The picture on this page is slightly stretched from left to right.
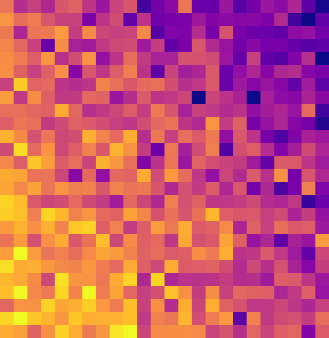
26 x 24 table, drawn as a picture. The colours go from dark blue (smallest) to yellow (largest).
Mirror symmetry: none. Odd rows or columns: none. Grain: fine. Ninth with the lowest average: top right. Slope: up to the bottom left.
